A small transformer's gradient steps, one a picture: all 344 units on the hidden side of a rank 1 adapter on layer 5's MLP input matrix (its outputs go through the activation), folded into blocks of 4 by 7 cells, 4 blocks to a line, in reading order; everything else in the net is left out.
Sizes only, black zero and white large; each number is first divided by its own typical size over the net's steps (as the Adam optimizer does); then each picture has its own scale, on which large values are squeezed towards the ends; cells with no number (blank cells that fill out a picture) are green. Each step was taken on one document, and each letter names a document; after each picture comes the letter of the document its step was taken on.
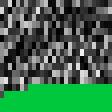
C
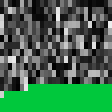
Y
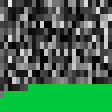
Y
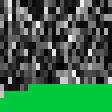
Y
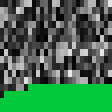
C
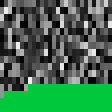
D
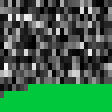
Y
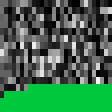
C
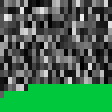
C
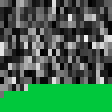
C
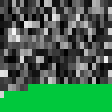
D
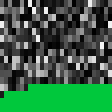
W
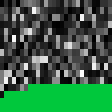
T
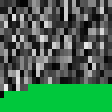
W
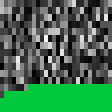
D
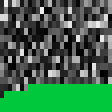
D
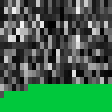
Y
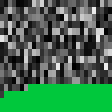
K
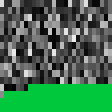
K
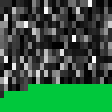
W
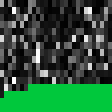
T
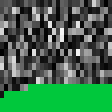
D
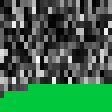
T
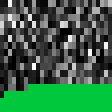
Y
